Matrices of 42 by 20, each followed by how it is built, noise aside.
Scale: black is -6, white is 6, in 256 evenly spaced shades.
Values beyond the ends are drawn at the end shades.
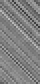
Toeplitz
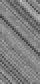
Toeplitz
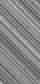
Toeplitz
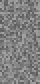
noise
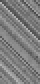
Toeplitz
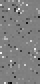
sparse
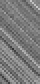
Toeplitz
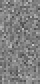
noise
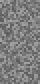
noise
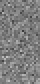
noise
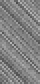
Toeplitz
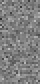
noise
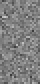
noise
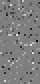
sparse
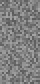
noise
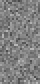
noise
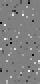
sparse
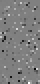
sparse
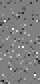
sparse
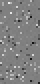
sparse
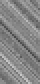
Toeplitz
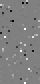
sparse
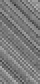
Toeplitz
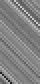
Toeplitz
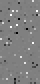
sparse
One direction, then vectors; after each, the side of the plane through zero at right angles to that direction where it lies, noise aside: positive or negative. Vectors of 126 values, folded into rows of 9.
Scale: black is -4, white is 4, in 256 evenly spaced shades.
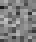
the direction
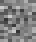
negative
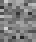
positive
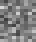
negative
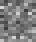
negative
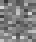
negative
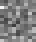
negative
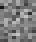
positive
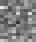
negative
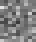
negative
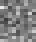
negative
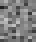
positive
